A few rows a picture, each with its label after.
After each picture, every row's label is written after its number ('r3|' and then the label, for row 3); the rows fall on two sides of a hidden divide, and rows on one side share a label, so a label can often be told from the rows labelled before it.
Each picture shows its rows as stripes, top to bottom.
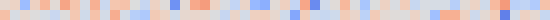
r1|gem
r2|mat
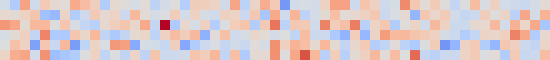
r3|mat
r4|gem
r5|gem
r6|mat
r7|gem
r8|mat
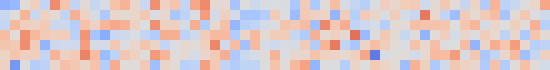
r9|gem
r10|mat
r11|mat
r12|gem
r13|mat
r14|gem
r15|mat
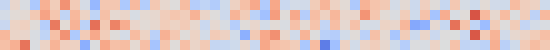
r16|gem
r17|gem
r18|gem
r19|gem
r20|gem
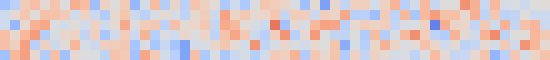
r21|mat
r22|gem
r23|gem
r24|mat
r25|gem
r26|gem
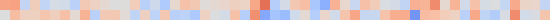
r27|mat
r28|gem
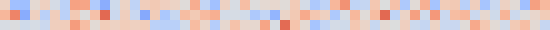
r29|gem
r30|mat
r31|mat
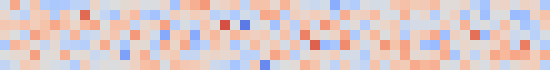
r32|mat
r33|gem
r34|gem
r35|mat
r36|gem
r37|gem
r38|mat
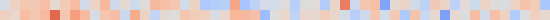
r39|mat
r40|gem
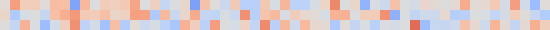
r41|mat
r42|gem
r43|mat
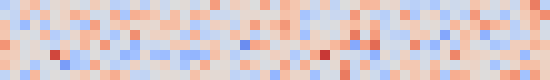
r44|mat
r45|gem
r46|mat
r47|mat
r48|mat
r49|gem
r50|mat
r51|mat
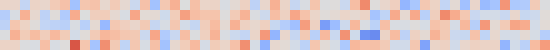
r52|gem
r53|mat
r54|mat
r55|mat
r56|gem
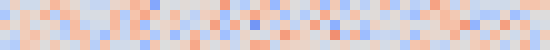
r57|gem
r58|gem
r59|mat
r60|gem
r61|mat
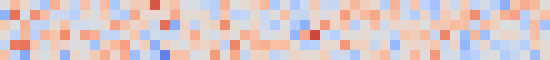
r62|mat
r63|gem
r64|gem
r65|gem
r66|gem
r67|mat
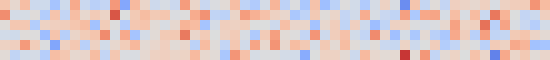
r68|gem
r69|gem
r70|gem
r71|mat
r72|mat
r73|gem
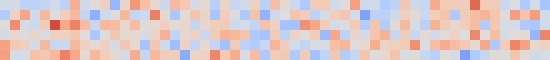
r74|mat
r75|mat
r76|gem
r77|gem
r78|mat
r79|gem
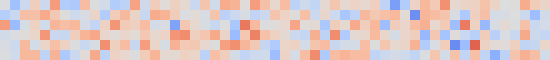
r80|mat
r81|gem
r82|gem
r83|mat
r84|gem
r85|mat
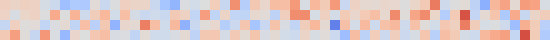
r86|mat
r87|mat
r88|mat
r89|mat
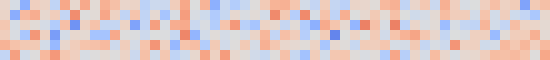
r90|gem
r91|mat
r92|mat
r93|mat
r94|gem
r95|gem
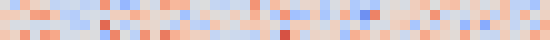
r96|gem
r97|mat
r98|gem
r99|gem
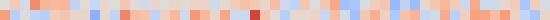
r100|gem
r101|gem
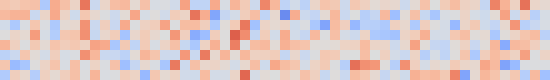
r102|gem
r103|gem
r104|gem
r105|mat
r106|mat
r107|mat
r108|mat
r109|mat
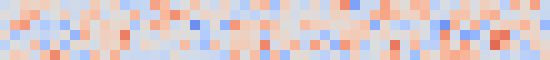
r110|mat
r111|mat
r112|mat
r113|gem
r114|mat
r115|gem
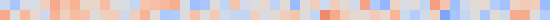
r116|mat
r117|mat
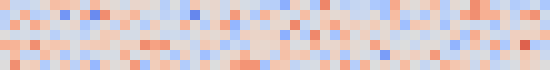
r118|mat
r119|mat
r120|mat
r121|gem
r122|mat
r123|mat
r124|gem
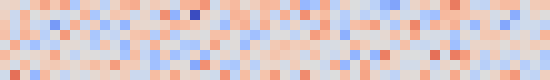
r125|gem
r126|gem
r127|mat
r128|gem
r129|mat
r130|gem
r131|gem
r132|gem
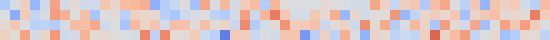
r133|gem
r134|gem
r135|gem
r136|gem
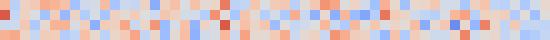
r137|gem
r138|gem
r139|mat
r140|mat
